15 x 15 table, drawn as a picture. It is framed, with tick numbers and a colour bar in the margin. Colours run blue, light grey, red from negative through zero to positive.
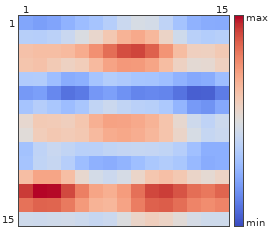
The ninth with the lowest average is the middle right. Stripes running across repeat 3 times from top to bottom. Overall the values sit about 50% of the way up the scale. The ninth with the highest average is the bottom left.
